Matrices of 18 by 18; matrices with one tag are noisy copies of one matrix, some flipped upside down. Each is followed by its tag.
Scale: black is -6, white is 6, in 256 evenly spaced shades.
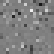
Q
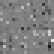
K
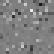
Q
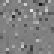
Q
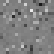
Q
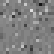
Q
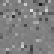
Q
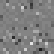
Q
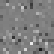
Q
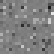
K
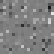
K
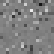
Q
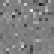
Q
